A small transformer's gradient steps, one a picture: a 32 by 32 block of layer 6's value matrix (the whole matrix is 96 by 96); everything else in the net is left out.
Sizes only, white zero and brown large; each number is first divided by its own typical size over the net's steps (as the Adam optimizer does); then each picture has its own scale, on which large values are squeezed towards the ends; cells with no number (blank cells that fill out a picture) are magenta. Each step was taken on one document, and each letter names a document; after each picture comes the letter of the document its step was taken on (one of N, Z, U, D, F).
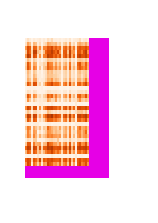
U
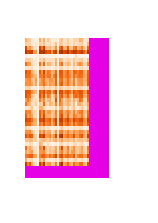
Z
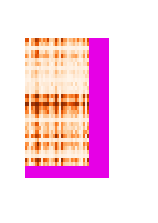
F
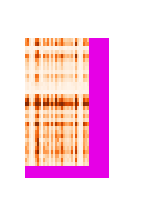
F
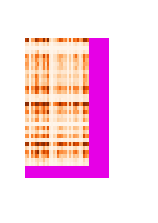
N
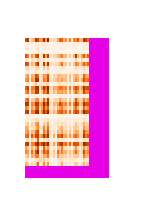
N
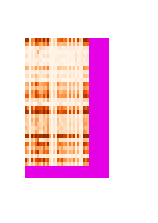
N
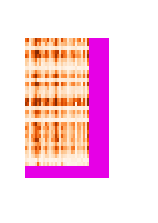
F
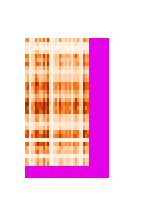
N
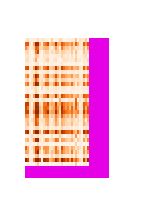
F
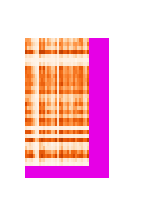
Z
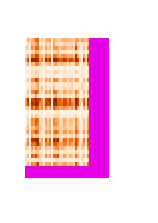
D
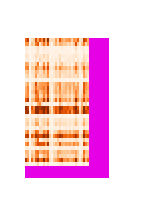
N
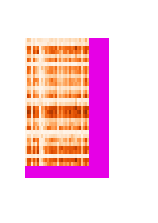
U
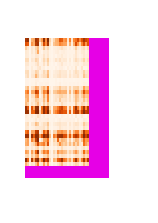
N
